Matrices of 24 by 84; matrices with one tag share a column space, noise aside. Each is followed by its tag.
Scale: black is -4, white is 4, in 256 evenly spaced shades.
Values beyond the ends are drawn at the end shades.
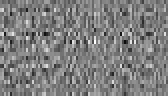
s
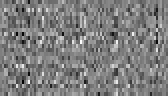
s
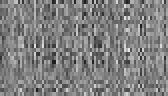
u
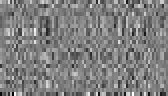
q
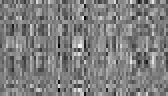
u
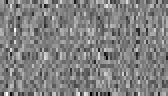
q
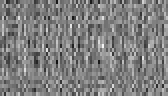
u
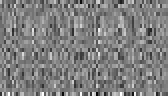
q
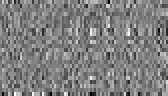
q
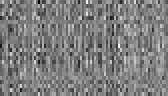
u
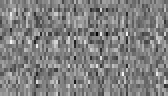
s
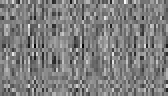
u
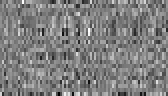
q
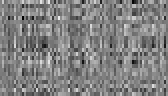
u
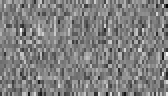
q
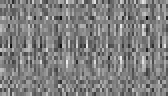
u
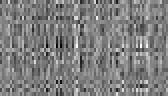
u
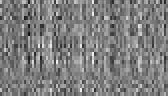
u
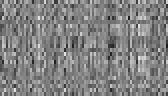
u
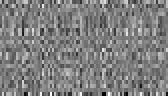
q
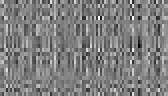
u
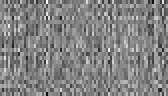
u
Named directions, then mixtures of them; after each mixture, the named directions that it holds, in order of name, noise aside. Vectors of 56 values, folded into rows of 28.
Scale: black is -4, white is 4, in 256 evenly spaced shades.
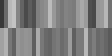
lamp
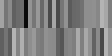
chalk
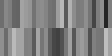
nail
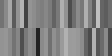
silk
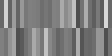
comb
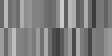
comb, nail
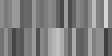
nail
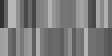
lamp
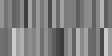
chalk, nail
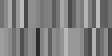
silk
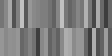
nail, silk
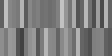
comb, silk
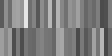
chalk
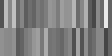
comb, lamp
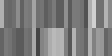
lamp, nail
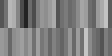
chalk, lamp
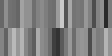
nail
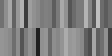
silk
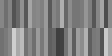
chalk, nail
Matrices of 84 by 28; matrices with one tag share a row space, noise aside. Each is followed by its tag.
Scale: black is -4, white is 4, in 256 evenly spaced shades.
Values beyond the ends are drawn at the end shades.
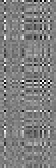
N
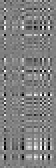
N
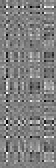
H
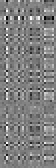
H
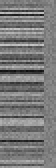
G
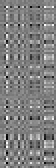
H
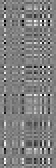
N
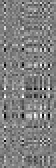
N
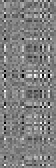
N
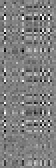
N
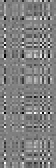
N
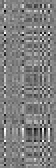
N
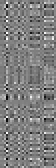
H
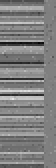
G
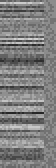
G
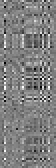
N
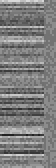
G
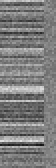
G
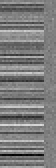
G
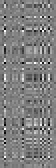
N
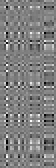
H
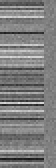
G
